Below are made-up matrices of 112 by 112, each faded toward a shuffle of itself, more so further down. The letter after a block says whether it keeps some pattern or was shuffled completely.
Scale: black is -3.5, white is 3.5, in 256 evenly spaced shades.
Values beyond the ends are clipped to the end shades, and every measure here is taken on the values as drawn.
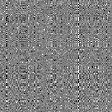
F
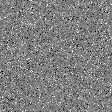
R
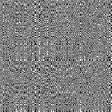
F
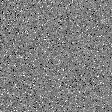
R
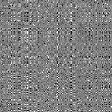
F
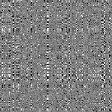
F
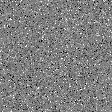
R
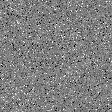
R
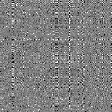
F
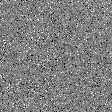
R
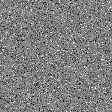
R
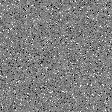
R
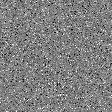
R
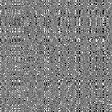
F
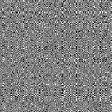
F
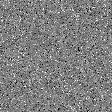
R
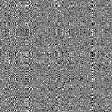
F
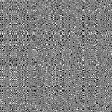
F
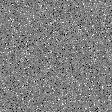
R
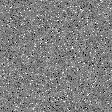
R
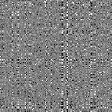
F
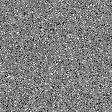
R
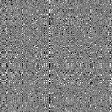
F
